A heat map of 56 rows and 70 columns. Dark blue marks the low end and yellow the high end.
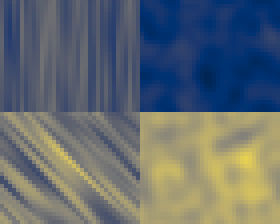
It is made of 2 by 2 panels. Panel 1,1: low, streaked downward. Panel 1,2: very low, blotchy, faint in contrast. Panel 2,1: middling, slanting down to the right, strong in contrast. Panel 2,2: high, blotchy.
